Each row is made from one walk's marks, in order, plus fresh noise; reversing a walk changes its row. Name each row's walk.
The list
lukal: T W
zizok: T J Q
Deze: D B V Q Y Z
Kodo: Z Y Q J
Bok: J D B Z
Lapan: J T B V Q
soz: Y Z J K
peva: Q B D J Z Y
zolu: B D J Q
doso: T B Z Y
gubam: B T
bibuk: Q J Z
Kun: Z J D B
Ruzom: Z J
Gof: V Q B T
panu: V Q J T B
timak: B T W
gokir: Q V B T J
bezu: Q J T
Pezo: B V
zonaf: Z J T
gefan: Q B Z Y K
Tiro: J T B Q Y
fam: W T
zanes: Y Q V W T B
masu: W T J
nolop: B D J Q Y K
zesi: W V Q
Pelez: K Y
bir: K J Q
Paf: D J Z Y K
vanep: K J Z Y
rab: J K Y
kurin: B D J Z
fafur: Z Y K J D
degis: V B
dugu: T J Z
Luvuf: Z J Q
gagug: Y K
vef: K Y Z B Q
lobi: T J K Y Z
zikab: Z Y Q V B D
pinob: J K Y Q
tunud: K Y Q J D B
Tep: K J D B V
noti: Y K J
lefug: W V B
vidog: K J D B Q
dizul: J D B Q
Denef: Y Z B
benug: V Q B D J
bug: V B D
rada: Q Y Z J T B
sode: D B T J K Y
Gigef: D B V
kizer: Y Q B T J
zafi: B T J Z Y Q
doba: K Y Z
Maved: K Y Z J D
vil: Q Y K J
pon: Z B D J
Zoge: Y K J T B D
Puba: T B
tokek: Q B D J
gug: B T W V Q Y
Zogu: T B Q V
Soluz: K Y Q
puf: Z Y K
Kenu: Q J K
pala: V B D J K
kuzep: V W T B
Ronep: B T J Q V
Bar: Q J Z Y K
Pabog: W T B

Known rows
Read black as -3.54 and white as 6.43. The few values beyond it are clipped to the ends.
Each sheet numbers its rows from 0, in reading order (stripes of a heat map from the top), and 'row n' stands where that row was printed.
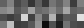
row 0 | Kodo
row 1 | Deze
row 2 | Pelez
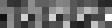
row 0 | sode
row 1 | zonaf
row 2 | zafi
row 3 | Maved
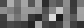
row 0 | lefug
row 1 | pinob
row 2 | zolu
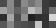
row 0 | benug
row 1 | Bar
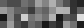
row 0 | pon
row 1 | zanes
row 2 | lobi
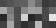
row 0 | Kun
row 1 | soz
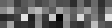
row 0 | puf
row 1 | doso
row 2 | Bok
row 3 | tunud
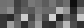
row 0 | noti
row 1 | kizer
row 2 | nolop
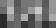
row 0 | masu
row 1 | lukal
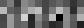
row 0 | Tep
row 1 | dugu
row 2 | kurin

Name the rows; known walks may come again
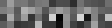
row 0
panu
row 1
rada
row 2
Bok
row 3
pon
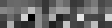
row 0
Denef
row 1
kurin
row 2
soz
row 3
Kodo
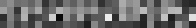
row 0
bezu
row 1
gagug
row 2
bug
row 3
doba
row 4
kuzep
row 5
dizul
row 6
lobi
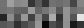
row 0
gokir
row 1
Deze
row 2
Tiro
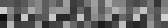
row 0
peva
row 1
Luvuf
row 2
vil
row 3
gug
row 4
zafi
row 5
vidog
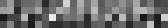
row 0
Kenu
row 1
rab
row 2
zesi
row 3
masu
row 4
Gof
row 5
gefan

